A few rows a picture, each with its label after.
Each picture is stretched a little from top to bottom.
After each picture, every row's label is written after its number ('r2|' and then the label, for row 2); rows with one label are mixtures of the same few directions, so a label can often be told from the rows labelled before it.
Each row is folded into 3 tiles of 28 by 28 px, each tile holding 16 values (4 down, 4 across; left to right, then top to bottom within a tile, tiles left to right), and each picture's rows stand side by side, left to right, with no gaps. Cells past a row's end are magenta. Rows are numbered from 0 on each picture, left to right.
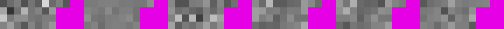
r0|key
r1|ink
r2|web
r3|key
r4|key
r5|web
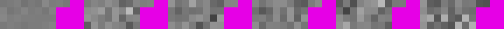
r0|key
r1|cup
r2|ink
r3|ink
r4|key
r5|web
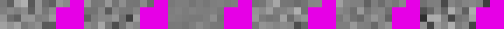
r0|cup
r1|ink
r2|ink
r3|cup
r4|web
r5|ink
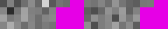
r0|key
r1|ink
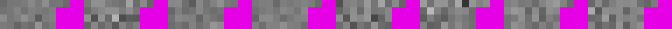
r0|web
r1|web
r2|cup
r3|ink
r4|web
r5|key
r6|ink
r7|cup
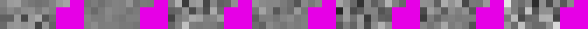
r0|web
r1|key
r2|key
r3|key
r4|cup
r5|key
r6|web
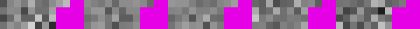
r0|web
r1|ink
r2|web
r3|key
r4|cup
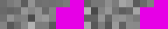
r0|ink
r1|cup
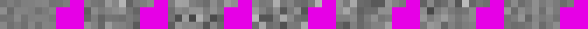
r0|cup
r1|key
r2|web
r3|ink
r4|key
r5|key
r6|cup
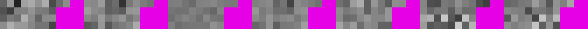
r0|key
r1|key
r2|cup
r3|key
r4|cup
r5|web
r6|web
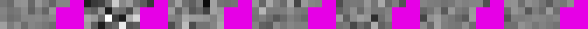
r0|cup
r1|web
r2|key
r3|key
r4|web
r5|ink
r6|key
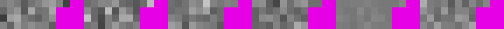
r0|ink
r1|ink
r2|key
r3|cup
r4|ink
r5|web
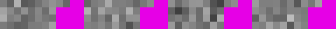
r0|key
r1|cup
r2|ink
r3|web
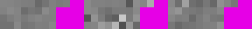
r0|key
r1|web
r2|key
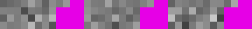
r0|web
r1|ink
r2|ink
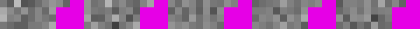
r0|key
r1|ink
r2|cup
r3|web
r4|web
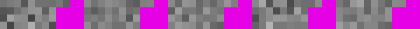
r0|ink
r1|ink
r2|cup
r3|key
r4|cup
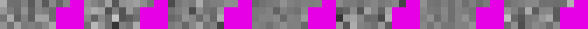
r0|web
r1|ink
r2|web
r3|web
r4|ink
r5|web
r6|ink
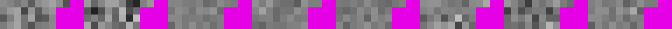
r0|ink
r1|ink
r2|cup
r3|key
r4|ink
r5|web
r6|cup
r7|cup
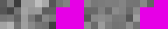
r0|key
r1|ink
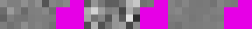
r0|key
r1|ink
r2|key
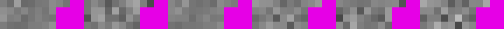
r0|key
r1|ink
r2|key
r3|web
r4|ink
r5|web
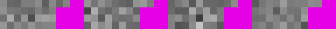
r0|web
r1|cup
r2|ink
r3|web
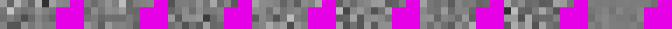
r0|key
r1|key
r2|web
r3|web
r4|cup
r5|web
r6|cup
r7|ink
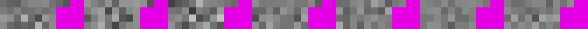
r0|web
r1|ink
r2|web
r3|ink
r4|cup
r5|ink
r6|web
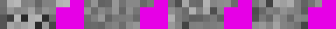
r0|web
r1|cup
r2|key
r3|key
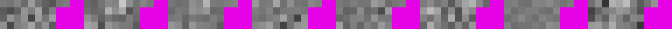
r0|ink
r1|key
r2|key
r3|ink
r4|cup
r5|ink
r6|cup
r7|key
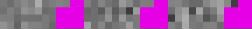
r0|key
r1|cup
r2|ink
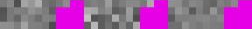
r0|key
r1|ink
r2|key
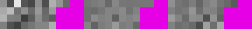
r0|key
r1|ink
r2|web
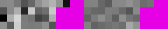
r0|ink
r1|cup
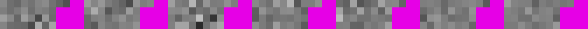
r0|web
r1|key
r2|ink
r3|key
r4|key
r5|ink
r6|web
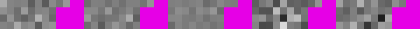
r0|web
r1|ink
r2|cup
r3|ink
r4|ink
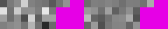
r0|cup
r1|ink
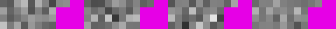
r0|cup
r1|web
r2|ink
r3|cup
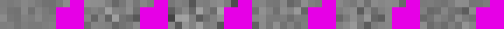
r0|ink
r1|web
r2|ink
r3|cup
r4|ink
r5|cup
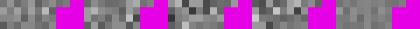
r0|cup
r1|ink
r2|key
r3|key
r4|cup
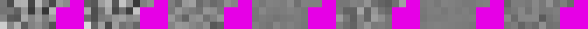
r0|cup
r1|cup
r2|cup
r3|key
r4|ink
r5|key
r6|web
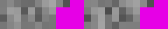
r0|ink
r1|ink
